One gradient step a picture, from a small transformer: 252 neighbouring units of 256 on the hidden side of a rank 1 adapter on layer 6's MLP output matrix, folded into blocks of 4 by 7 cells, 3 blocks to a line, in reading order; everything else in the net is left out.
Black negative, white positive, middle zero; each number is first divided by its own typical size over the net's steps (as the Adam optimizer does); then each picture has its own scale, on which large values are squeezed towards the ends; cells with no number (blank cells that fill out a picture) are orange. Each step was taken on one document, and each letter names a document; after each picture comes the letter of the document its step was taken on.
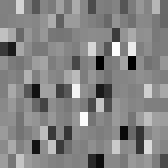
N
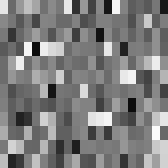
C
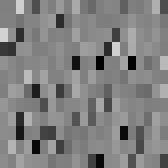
N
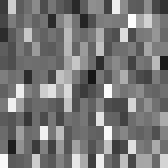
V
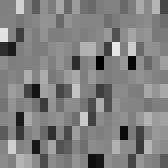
N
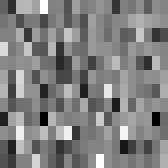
V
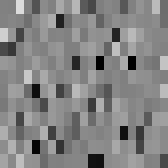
N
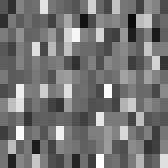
V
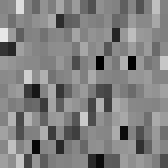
N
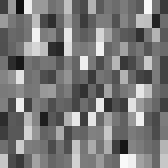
C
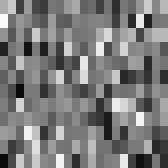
C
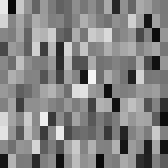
C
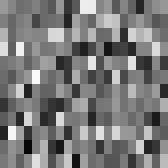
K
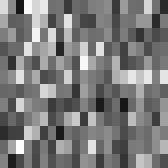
C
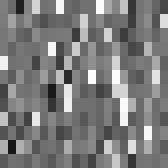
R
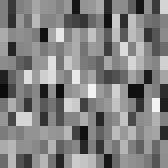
K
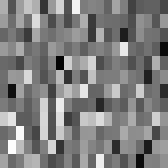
V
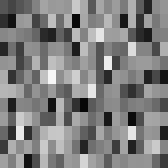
K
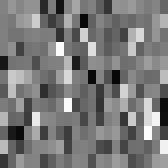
R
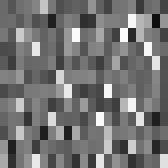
V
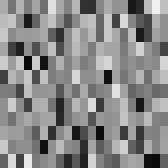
K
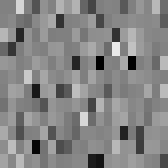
N
